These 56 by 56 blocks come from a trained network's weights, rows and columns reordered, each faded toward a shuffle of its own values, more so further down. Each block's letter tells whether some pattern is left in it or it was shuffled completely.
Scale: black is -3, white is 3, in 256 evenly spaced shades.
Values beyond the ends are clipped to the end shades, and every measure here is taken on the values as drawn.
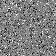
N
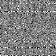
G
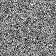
N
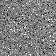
N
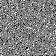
N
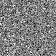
N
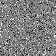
N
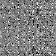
G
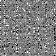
G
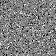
N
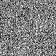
G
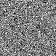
N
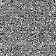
G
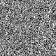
G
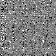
G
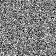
N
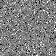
N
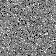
N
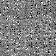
G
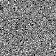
G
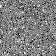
N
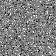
N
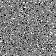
N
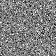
N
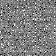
G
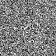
G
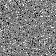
N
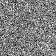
N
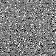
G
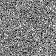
N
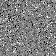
N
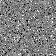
N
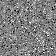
N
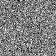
N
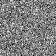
N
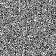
G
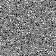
N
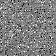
G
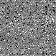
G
